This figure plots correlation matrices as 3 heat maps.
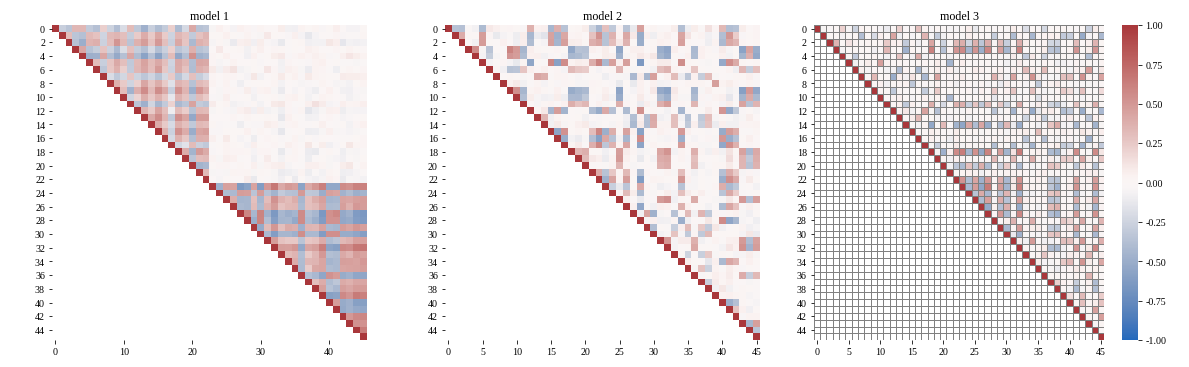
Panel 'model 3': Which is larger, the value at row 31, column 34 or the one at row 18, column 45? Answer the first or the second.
the first
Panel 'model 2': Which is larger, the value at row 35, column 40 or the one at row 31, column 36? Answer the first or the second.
the second
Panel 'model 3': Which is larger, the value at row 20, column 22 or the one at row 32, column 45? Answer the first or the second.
the second
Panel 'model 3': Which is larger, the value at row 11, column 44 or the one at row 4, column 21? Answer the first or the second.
the first
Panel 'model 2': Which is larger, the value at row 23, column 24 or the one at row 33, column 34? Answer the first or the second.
the second
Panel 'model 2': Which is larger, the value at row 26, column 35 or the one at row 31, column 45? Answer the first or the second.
the second
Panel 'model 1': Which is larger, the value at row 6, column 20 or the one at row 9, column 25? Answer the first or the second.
the second
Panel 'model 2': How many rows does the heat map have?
46
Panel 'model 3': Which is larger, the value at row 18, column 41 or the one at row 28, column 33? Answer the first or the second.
the first
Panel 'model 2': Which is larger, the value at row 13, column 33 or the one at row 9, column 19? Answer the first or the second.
the first
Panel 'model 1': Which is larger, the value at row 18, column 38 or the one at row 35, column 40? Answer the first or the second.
the first
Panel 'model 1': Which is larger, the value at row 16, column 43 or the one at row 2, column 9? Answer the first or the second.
the second
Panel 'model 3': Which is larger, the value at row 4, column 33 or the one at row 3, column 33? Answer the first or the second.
the second
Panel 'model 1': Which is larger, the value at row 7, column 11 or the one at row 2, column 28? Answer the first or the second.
the first
